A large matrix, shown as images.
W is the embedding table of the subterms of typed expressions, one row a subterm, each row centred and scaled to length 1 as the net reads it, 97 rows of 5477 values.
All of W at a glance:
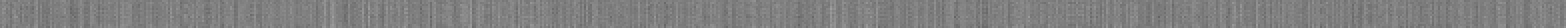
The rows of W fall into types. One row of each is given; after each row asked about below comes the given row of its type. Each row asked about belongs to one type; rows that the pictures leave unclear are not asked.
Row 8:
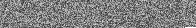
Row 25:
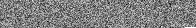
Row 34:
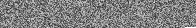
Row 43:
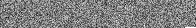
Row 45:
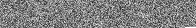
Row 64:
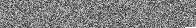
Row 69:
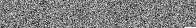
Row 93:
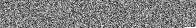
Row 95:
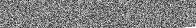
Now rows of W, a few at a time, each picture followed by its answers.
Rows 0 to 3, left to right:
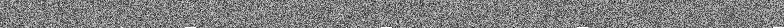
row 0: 34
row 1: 8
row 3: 43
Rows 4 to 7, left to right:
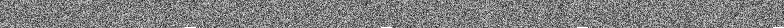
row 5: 64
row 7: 64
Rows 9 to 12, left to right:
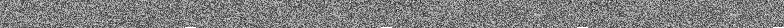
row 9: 8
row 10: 34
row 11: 45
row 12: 45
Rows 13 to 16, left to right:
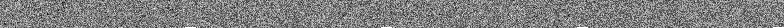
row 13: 8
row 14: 64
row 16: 93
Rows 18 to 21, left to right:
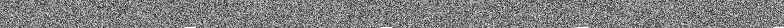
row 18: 34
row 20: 95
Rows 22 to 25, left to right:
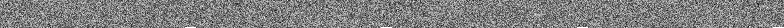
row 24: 45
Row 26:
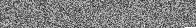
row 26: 34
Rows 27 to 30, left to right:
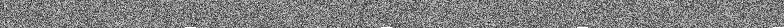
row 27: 93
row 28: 25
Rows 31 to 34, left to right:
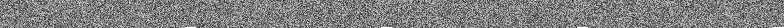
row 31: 45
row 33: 43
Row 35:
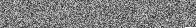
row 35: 8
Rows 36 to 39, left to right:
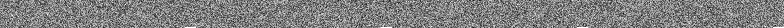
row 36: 34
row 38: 93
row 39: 45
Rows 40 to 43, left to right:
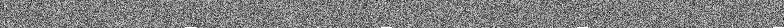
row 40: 93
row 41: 43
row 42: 64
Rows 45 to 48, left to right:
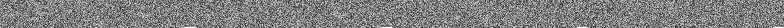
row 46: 34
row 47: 43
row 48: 43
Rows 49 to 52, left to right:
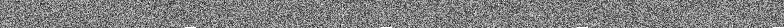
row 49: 25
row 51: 34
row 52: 34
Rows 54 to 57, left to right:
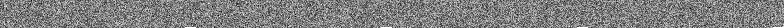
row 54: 93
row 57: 95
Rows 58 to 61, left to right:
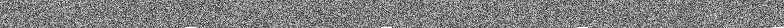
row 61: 95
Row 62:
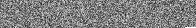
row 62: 64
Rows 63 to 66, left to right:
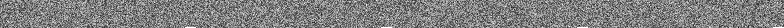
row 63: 43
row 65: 45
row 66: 25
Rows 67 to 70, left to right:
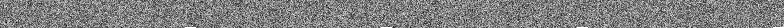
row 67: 25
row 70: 64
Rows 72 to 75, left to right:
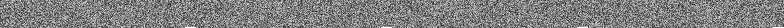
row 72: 43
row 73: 43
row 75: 25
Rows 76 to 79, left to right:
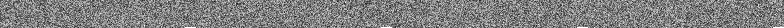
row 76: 34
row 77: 25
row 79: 64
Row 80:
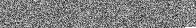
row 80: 95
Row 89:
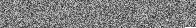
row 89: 8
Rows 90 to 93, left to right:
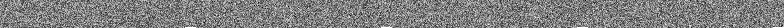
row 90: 8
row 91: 43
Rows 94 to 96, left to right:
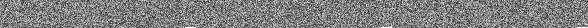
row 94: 8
